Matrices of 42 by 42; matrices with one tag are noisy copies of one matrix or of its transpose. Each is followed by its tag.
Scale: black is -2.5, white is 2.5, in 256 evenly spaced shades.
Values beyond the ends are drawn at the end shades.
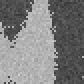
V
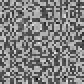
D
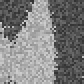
V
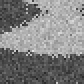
V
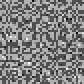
D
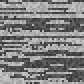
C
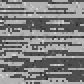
C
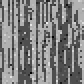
C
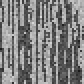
C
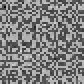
D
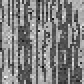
C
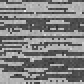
C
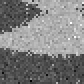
V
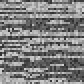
C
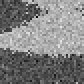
V
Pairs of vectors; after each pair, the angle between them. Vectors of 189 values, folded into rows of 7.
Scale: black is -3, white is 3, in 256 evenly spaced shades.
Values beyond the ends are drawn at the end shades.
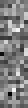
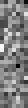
orthogonal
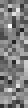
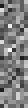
partly aligned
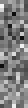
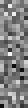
orthogonal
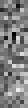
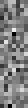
partly aligned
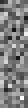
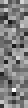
partly opposed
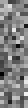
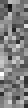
nearly opposite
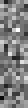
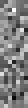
orthogonal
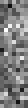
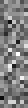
orthogonal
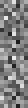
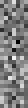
nearly parallel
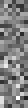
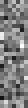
partly opposed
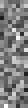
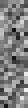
nearly opposite
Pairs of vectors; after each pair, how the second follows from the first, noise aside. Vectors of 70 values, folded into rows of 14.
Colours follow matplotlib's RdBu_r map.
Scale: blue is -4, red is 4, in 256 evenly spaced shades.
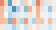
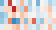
negated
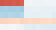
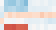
wrapped around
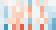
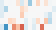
partly zeroed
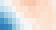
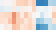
wrapped around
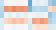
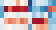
scaled up
